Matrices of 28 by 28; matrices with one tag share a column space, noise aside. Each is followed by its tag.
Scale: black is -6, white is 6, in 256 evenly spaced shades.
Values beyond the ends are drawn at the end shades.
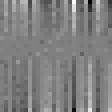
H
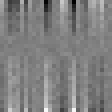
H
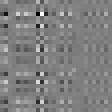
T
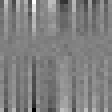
H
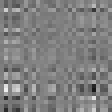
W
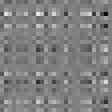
T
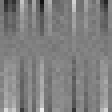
H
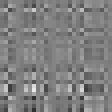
W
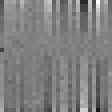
H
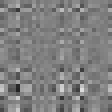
W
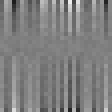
H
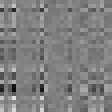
W
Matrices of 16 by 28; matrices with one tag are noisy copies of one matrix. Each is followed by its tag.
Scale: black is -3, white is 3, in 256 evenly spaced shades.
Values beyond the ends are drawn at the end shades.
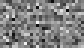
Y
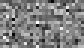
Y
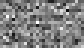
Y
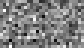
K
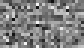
Y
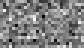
K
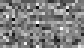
Y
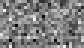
K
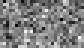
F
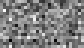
K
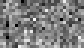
F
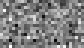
K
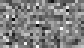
Y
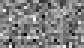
K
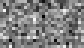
K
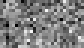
F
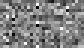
Y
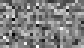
Y
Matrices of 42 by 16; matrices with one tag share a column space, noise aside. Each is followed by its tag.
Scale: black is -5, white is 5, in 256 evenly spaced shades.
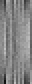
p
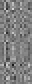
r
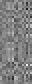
r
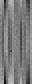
p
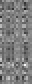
r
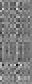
r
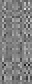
r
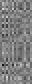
r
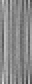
p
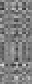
r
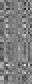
r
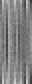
p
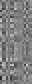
r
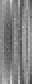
p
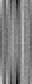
p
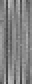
p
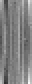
p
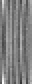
p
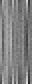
p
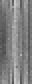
p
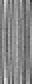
p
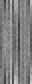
p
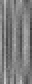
p
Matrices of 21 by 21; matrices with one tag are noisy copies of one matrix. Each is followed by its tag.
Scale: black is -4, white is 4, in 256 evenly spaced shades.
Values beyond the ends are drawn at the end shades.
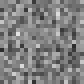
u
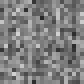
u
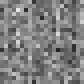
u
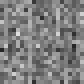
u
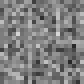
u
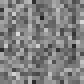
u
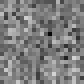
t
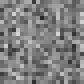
u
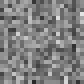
u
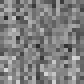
t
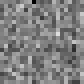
u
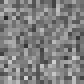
t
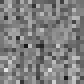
t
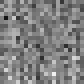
t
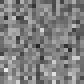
t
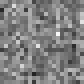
u
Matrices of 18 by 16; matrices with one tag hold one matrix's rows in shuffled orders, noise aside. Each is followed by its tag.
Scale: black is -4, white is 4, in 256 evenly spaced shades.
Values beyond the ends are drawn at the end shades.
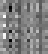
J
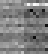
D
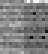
D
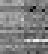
D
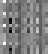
J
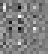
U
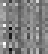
J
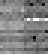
D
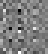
U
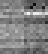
D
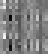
J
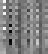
J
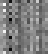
J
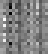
J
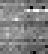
D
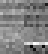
D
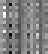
J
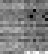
D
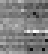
D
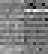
D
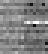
D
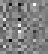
U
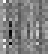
J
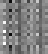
J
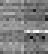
D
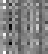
J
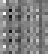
J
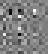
U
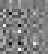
U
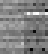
D
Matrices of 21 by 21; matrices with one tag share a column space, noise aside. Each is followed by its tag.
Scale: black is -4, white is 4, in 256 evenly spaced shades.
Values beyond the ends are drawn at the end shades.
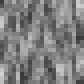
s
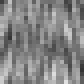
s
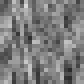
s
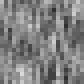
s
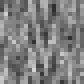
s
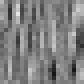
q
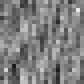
s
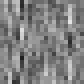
s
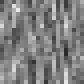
s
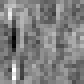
q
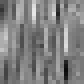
q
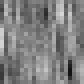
q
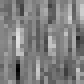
q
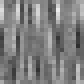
q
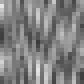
s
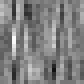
q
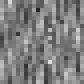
s
